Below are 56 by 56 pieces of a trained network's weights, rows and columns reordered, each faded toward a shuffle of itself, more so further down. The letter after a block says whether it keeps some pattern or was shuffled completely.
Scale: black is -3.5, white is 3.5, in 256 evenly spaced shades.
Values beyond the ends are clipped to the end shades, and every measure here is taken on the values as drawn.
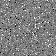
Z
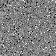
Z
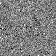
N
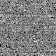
N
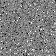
Z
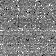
N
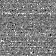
N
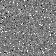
Z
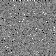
N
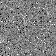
N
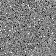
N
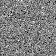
Z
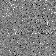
N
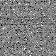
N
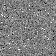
Z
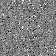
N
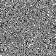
N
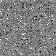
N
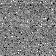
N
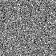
Z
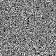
Z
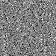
N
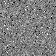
Z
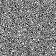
Z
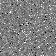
Z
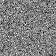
Z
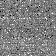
N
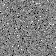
Z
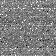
N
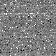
N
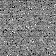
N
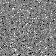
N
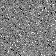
Z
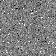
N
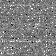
N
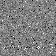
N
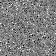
Z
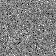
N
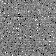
N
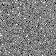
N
